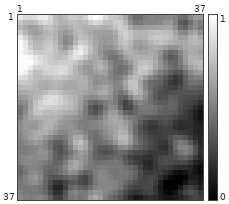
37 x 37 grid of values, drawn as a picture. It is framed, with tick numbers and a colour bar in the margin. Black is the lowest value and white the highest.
There are no regular stripes. The bottom right is the ninth with the lowest average. The halves do not mirror each other. Values rise toward the top left. Overall the values sit about 50% of the way up the scale. The texture is blotchy. The ninth with the highest average is the top left.
